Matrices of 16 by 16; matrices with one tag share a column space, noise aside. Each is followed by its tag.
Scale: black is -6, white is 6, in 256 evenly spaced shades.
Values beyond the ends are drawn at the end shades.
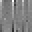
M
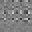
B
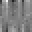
M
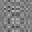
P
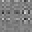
B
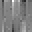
M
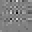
B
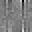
M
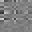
B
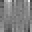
M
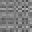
P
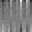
M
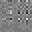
B
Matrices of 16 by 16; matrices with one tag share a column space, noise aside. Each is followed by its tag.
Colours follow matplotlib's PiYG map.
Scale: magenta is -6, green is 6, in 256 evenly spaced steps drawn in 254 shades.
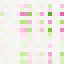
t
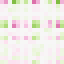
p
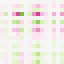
t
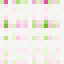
p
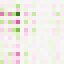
t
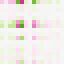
p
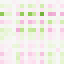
t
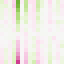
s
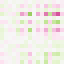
t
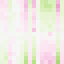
s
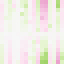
s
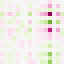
t
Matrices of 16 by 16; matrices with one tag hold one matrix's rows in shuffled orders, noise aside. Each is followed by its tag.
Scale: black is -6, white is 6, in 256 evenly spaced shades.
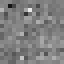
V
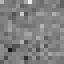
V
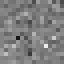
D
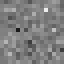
D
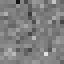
D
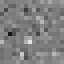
V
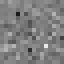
D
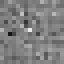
V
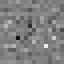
D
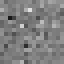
V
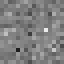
D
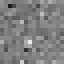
V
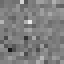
V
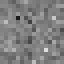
D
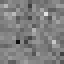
D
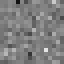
D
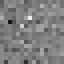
V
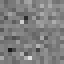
V
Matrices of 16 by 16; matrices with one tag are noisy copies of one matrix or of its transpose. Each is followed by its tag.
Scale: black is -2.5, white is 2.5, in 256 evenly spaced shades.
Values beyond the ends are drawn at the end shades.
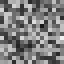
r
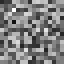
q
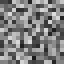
q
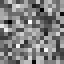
r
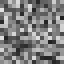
r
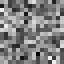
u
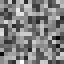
u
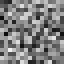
q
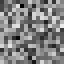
q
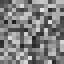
q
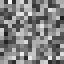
u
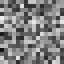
u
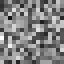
q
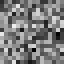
q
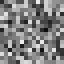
r
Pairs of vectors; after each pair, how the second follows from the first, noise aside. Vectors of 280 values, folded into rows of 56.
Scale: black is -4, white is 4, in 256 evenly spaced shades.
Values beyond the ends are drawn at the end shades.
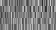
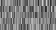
sign-scrambled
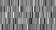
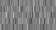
shrunk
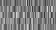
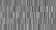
shrunk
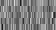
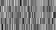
copied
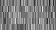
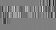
partly zeroed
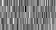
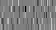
partly zeroed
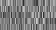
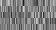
copied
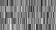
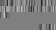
partly zeroed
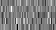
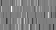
partly zeroed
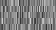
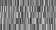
sign-scrambled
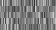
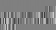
partly zeroed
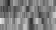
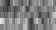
copied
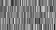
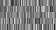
copied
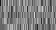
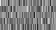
sign-scrambled
